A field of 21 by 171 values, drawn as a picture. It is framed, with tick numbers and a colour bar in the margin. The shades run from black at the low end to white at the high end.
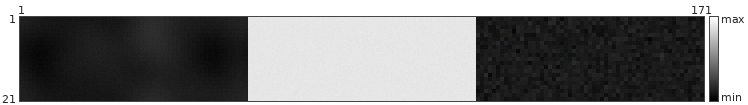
The table splits into one row of 3 panels. Panel 1,1: very low, smooth, faint in contrast. Panel 1,2: very high, flat. Panel 1,3: very low, fine-grained, faint in contrast.
